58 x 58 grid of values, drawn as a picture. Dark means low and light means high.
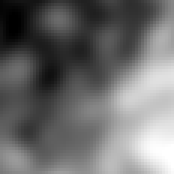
Ninth with the highest average: bottom right. Slope: up to the bottom right. Average level on the scale: 40%. Ninth with the lowest average: top left. Grain: smooth. Mirror symmetry: none. Stripes: none.
